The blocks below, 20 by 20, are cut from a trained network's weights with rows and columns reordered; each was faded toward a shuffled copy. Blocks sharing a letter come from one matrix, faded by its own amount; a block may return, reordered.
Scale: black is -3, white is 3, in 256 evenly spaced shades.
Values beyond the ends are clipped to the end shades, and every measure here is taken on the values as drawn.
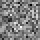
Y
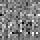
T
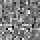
T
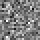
Y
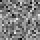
Y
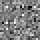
T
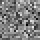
Y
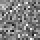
Y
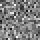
Y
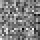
T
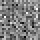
T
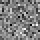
Y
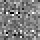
T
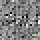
T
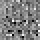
T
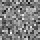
Y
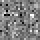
T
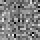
T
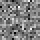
Y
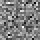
Y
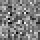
T
